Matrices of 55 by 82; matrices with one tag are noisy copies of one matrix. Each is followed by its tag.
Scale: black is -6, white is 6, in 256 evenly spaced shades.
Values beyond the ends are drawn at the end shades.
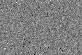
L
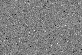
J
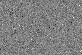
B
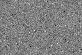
J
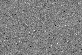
J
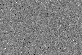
L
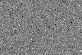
B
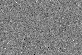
L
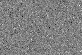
B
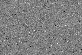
J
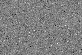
J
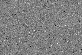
J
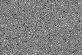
J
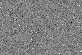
B
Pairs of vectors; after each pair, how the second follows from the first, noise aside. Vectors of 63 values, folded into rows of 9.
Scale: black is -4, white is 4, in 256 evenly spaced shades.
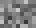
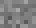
shrunk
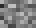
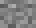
shrunk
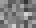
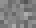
shrunk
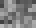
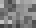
negated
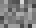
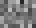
negated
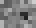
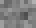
shrunk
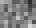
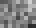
negated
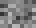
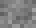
shrunk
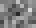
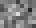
negated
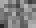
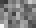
negated
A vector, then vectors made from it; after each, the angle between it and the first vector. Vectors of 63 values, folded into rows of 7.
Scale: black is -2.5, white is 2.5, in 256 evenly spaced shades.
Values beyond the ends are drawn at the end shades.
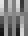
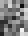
partly aligned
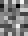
partly opposed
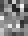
partly opposed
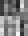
nearly opposite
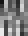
nearly opposite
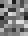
orthogonal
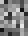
partly aligned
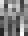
nearly parallel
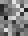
orthogonal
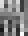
nearly parallel
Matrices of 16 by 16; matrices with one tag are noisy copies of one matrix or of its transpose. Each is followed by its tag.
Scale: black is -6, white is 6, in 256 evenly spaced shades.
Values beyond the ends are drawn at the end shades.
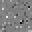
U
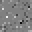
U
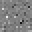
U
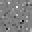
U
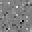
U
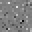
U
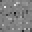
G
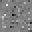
G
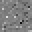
U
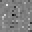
G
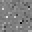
U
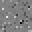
U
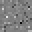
U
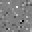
U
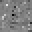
G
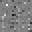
G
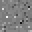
U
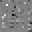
G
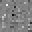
G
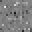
G
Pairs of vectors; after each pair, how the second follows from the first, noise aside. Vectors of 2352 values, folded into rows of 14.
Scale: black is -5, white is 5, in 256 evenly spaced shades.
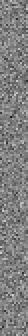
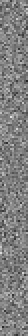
sign-scrambled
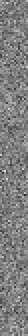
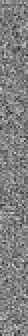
shuffled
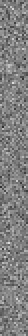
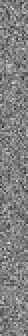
copied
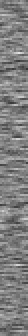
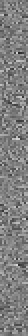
sign-scrambled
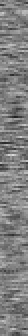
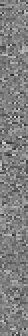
sign-scrambled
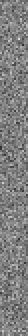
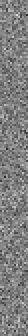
shuffled
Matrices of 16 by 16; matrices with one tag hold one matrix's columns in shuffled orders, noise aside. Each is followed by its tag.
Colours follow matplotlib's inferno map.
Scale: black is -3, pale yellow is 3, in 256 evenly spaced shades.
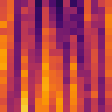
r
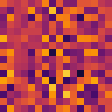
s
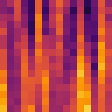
r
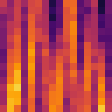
r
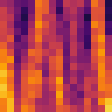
r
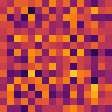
s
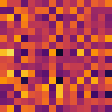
s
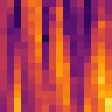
r
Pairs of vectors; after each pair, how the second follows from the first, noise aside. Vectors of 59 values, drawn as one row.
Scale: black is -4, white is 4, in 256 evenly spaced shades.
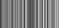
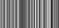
wrapped around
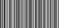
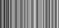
sign-scrambled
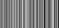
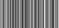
negated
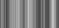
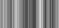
wrapped around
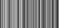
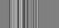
partly zeroed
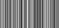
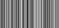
negated
